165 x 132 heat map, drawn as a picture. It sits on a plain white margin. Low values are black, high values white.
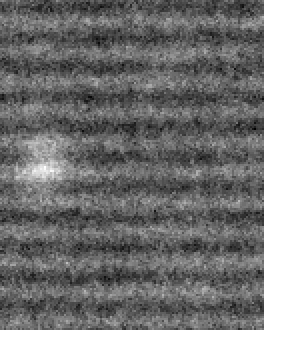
Overall the values sit about 40% of the way up the scale. Horizontal stripes repeat 11 times down the table. The ninth with the highest average is the middle left. One bump rises in the middle left.
